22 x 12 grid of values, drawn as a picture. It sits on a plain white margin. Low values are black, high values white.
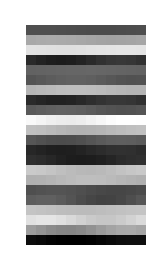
No overall slope runs across the table. Horizontal stripes repeat 5 times down the table. The grain runs across in streaks.
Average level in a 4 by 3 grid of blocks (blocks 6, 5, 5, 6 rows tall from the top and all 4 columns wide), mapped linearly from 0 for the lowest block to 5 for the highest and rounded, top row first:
111 / 555 / 001 / 212
